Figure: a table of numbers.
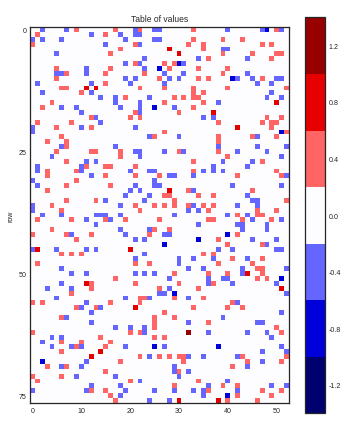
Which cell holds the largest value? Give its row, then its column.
62, 32
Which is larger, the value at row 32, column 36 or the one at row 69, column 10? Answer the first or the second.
the first
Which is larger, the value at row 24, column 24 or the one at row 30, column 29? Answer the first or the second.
the first
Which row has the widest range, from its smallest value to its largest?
62
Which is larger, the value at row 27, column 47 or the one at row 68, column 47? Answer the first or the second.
the first
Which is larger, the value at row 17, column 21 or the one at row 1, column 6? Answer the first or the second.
the first
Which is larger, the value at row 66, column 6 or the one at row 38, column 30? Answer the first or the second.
the first
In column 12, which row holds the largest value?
67
